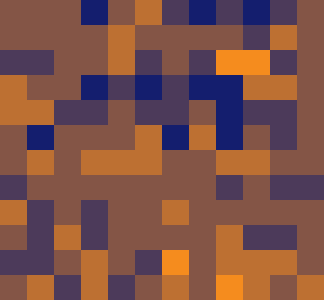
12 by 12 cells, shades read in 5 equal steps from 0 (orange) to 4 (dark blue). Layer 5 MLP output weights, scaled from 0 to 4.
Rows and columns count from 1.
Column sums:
24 27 25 28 23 26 25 28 25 23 27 24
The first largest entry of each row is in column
4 10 1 4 9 2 1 1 2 2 1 3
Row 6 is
2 4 2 2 2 1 4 1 4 2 3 2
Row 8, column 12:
3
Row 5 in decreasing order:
4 3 3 3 3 3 3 2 2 2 1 1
